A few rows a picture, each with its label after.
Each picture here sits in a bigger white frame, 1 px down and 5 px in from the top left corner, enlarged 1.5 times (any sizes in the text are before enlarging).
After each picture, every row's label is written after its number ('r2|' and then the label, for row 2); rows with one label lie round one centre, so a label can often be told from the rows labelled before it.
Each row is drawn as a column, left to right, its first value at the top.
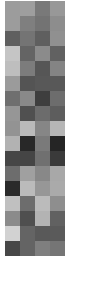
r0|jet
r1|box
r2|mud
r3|box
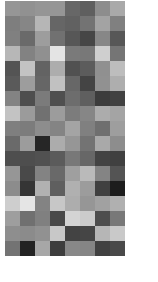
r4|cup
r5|jet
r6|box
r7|jet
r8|mud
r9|mud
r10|jet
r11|jet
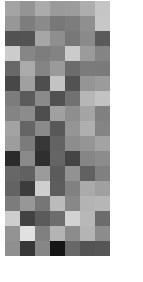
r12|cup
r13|jet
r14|box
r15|jet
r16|cup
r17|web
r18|web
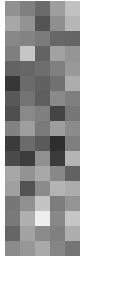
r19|box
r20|cup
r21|mud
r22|box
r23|web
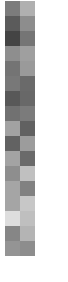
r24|mud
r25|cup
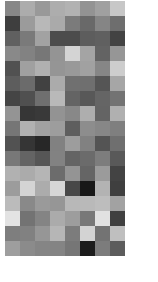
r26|mud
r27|box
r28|box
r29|web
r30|cup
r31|jet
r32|mud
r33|jet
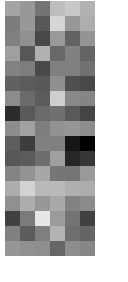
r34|box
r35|box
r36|mud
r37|web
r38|box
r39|box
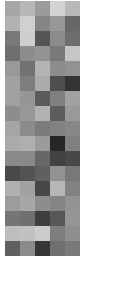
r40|web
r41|web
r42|jet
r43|box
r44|cup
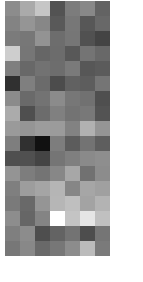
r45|cup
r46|box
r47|box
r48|mud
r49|mud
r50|mud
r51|mud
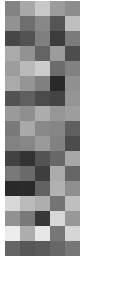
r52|jet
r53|jet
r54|jet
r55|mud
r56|web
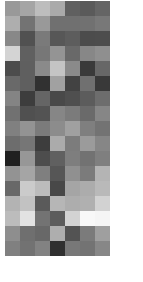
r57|cup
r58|mud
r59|box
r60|jet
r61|mud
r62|mud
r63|mud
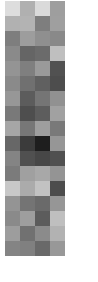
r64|web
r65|box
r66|box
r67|cup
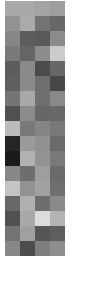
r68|box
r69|web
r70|mud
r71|cup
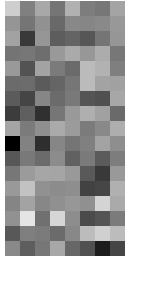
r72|box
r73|mud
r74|box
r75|mud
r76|cup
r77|jet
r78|jet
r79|web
